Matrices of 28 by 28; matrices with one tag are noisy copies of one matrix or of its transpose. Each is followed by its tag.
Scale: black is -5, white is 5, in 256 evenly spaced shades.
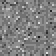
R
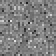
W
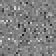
W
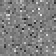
W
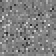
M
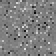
M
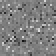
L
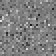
M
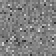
L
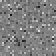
L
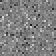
M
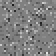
L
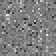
W
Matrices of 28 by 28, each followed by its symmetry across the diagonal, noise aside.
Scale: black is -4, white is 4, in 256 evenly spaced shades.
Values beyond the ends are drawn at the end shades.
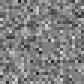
antisymmetric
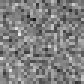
antisymmetric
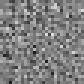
antisymmetric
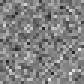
symmetric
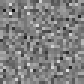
antisymmetric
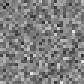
symmetric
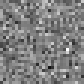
antisymmetric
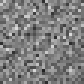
symmetric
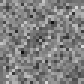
symmetric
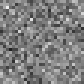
symmetric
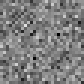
symmetric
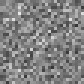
symmetric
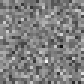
antisymmetric
